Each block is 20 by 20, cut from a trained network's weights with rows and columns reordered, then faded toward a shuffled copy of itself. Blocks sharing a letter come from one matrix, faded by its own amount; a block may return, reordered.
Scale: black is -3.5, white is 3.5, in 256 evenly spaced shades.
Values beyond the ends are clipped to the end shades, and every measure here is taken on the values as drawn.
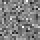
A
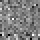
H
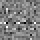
H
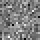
A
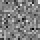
A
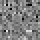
H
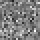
A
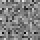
H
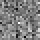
A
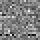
H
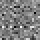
H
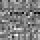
H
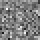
A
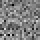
H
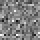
H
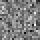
A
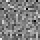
A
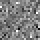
A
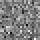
A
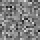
A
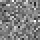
A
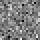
A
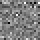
H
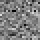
H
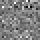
H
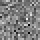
A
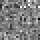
H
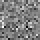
H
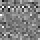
H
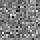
A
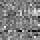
H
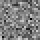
A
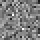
A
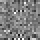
H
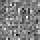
A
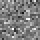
A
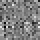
H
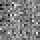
A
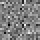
H
